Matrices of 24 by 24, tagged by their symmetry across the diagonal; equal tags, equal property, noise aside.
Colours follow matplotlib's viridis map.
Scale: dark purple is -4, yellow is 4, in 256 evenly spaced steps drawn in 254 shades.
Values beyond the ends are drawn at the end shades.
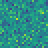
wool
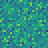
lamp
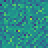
lamp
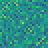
lamp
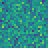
wool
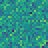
lamp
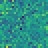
wool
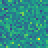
wool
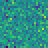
wool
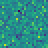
wool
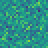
lamp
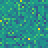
lamp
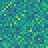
lamp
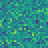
wool
